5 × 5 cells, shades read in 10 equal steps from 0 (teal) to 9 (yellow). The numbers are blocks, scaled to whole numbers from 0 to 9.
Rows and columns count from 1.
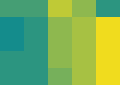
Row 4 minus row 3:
1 0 0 0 0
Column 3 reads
7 5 5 5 4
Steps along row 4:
same up up up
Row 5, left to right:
1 1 4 6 9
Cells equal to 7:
1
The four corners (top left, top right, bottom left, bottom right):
2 1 1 9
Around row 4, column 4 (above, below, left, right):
6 6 5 9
